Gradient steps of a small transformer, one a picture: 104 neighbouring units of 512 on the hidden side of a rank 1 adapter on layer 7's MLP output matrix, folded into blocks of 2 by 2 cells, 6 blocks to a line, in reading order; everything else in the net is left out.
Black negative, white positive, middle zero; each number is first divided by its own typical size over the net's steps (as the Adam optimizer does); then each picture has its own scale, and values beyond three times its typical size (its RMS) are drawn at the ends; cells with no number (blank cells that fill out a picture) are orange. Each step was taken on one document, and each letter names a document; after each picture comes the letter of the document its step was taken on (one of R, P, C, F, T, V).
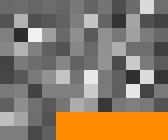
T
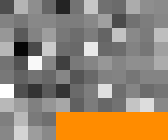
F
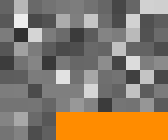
T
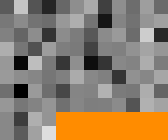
F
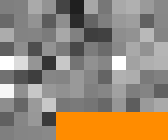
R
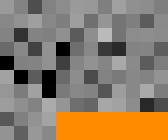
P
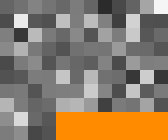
T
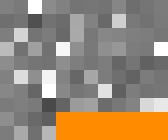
P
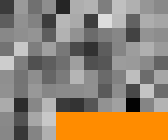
F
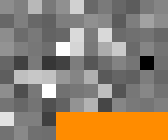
P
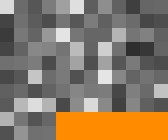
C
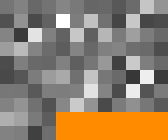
T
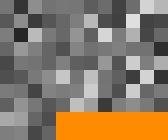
T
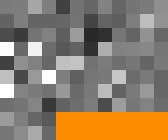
R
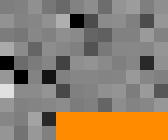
R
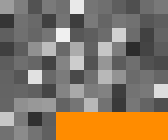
C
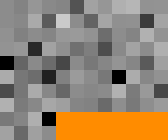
R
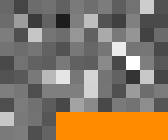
T
